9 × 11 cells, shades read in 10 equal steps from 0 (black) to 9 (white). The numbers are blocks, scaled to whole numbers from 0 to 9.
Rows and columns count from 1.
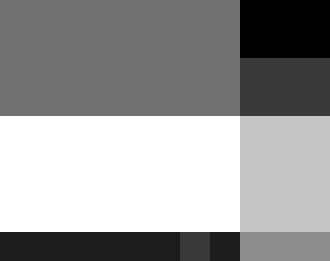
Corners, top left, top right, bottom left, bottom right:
4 0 1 5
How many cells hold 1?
7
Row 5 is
9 9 9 9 9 9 9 9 7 7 7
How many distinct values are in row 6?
2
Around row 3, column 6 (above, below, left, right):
4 4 4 4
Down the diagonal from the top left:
4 4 4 4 9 9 9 9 5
